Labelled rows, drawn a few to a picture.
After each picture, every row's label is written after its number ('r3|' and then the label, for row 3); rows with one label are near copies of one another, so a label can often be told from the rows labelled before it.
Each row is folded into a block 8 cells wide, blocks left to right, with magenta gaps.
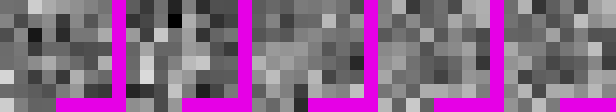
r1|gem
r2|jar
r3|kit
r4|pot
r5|pot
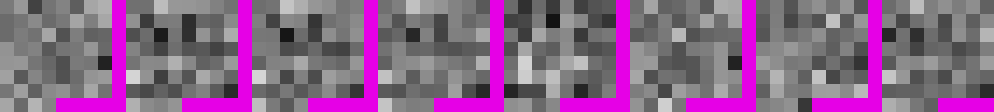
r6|pot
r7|gem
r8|gem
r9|gem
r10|jar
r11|pot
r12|kit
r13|gem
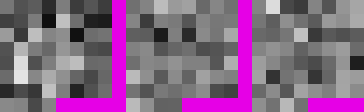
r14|jar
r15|gem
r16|pot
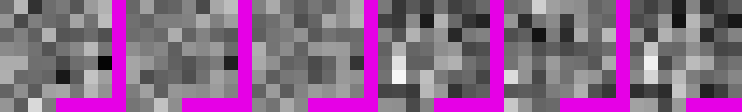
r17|pot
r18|pot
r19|pot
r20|jar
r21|gem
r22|jar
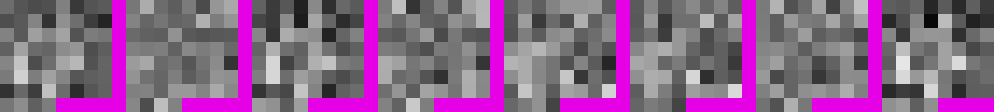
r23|jar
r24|pot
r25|jar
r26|pot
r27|kit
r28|kit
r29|pot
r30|jar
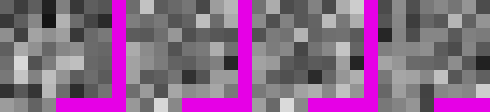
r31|jar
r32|pot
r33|pot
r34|kit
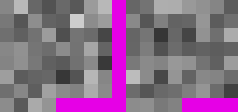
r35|pot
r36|gem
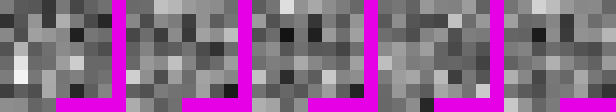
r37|jar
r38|gem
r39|gem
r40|kit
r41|gem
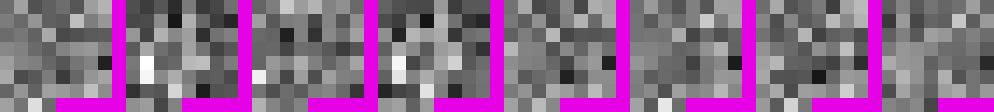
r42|pot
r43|jar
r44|gem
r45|jar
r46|pot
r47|pot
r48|pot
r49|kit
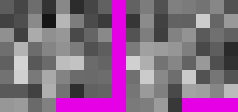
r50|jar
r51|kit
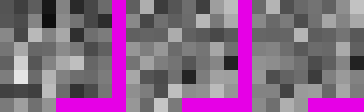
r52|jar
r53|pot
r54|pot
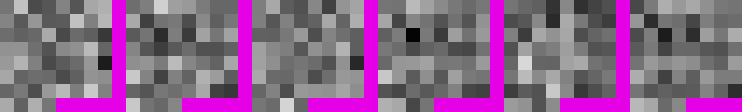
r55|pot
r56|gem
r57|pot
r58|gem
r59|jar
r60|gem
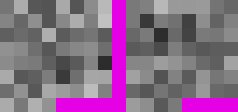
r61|pot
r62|gem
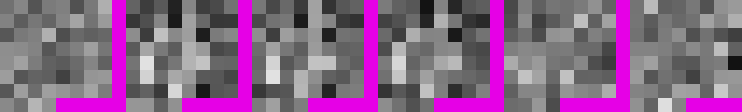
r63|pot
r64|jar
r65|jar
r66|jar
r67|kit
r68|pot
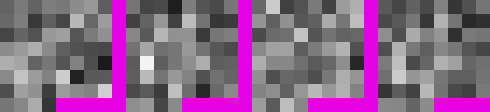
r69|kit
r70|jar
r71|pot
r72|jar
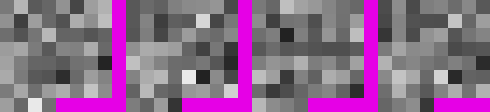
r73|pot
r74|kit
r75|gem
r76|kit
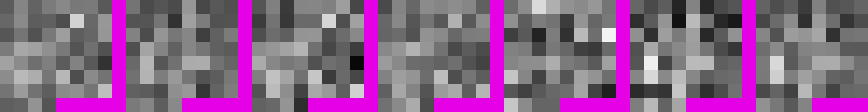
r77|kit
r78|jar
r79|kit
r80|kit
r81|gem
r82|jar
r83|jar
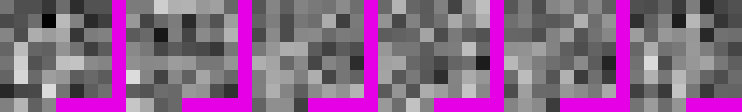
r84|jar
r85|gem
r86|kit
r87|pot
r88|kit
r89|jar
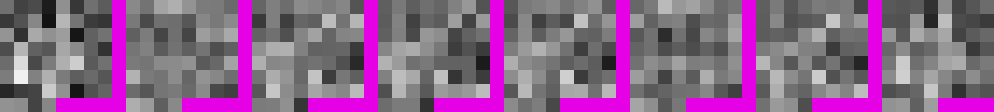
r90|jar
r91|gem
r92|kit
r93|kit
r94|kit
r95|gem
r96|kit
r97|jar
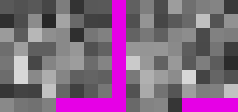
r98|jar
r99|kit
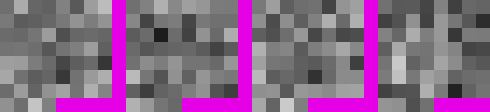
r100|pot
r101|gem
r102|pot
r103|jar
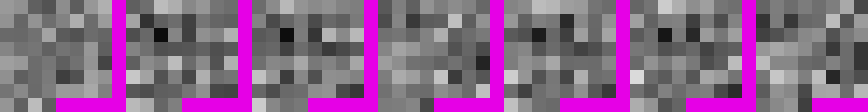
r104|pot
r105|gem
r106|gem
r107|kit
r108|gem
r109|gem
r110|kit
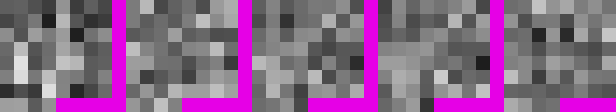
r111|jar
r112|pot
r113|kit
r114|kit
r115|gem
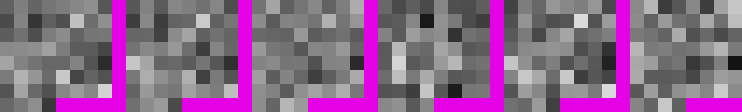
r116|kit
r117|kit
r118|pot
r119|jar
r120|kit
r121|pot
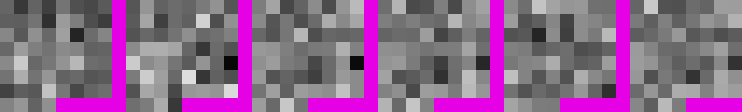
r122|jar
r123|kit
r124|pot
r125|pot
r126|gem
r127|pot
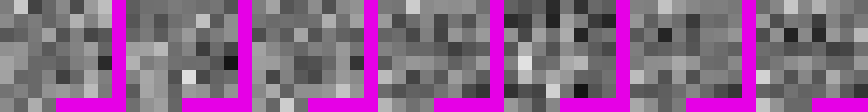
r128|pot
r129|kit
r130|pot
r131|gem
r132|jar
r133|gem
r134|gem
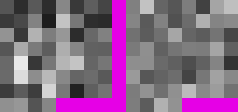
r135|jar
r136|pot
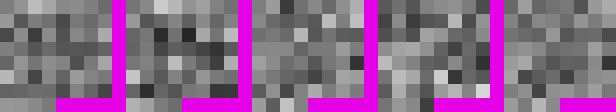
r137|gem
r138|gem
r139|pot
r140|kit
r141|pot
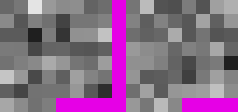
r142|gem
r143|pot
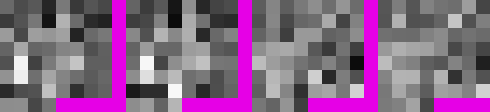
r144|jar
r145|jar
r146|kit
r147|kit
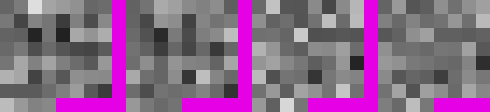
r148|gem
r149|gem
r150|pot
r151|pot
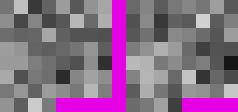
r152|pot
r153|kit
